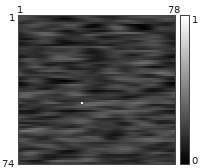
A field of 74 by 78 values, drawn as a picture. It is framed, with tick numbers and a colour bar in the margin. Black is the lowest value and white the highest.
Average level on the scale: 20%. Slope: none. Mirror symmetry: none. Lone odd cells: 1, higher than its neighbours. Grain: streaks across. Histogram: heavy tails on both sides.
